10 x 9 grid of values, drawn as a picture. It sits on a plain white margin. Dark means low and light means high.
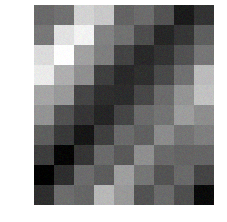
Mirror symmetry: none. Ninth with the highest average: top left. Grain: diagonal, up to the right. Roughest part: top left.
